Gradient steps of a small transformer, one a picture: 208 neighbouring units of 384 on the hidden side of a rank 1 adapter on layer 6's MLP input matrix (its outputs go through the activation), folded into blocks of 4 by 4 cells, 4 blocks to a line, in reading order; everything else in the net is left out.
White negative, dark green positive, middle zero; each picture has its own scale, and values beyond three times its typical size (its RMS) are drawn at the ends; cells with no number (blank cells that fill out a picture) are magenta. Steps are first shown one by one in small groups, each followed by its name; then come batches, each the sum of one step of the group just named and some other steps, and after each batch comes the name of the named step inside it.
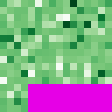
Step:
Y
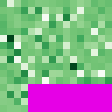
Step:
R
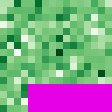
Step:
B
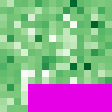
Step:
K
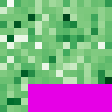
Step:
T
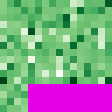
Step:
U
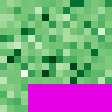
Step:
Y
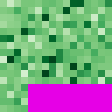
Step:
Y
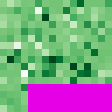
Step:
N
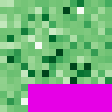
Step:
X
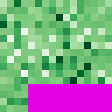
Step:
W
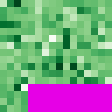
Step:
W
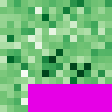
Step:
X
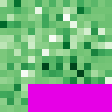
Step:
W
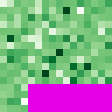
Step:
X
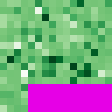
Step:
N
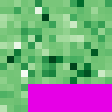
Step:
N
